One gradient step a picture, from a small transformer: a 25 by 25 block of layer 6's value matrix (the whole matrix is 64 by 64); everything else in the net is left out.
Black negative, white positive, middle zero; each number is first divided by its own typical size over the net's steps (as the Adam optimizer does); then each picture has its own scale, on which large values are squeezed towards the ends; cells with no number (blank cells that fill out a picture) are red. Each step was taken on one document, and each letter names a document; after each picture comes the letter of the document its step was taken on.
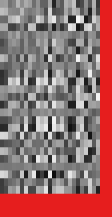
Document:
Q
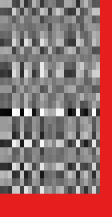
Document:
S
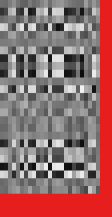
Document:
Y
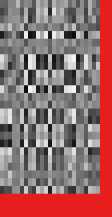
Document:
Q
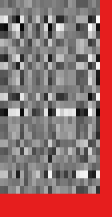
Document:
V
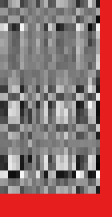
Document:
V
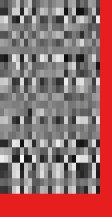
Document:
S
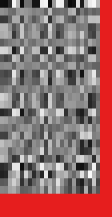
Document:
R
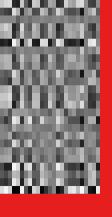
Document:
R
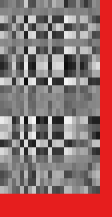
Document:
Y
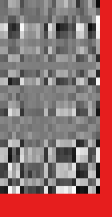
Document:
V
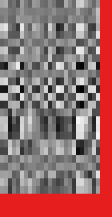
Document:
V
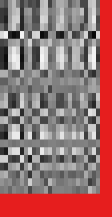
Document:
R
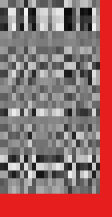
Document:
S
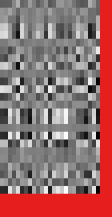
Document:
V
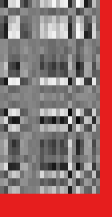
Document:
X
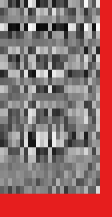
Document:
Q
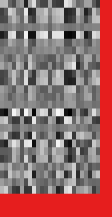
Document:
S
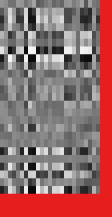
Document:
Y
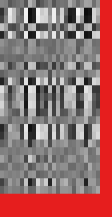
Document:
Q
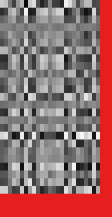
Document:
S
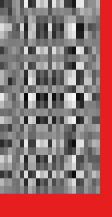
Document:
Q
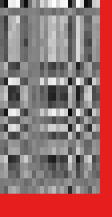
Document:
X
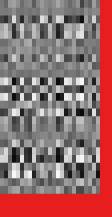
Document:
R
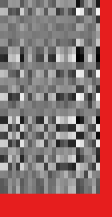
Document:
V
